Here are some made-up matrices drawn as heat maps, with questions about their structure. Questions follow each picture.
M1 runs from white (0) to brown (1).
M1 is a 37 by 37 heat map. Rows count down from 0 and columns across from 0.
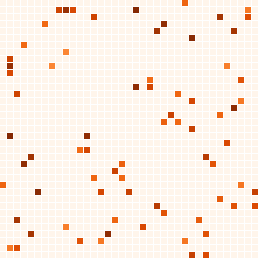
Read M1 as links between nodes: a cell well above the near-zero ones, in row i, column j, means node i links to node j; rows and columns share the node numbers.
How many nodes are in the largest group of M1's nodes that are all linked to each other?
2
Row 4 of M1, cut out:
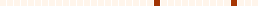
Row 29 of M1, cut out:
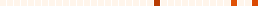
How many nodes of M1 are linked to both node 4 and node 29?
2
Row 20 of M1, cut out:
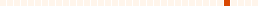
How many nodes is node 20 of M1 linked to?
1
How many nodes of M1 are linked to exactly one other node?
12
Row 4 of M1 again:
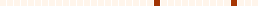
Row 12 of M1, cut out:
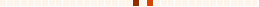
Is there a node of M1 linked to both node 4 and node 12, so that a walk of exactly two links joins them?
no
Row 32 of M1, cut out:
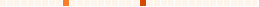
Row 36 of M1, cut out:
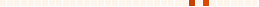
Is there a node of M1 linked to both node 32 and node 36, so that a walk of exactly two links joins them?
no
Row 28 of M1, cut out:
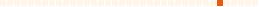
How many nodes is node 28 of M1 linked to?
1
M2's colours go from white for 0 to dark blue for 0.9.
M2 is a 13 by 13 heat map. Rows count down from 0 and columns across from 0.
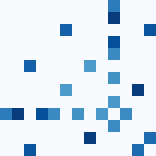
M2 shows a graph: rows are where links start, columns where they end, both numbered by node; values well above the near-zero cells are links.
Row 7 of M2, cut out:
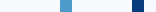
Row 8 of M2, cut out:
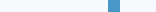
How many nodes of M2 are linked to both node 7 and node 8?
0
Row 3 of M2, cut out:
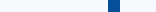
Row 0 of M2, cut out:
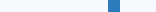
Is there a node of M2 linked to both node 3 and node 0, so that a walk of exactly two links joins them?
yes
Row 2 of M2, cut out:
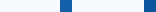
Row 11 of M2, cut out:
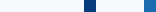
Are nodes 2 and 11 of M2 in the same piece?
yes
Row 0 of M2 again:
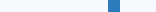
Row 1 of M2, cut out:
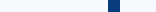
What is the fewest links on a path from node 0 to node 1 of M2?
2
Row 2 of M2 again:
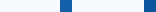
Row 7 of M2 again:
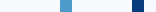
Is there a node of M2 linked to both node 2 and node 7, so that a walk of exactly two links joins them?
yes
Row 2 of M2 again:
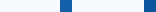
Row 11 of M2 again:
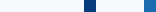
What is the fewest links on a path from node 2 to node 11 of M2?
2
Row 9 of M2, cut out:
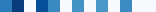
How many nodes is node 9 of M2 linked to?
7
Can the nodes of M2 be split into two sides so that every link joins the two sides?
no
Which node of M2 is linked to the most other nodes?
node 9
